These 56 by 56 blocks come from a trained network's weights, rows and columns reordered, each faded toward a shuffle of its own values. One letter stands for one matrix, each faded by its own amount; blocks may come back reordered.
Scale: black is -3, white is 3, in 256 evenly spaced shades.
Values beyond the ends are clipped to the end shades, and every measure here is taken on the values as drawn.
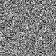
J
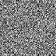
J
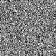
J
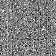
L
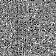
L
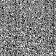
L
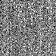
L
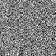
J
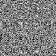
J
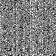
L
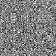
J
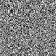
J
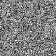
J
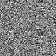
J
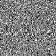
J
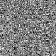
J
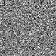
J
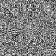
J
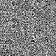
J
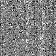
L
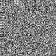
J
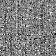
L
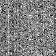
L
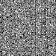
L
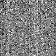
L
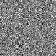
J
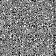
L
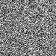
J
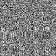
J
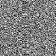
J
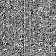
L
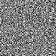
J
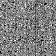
L
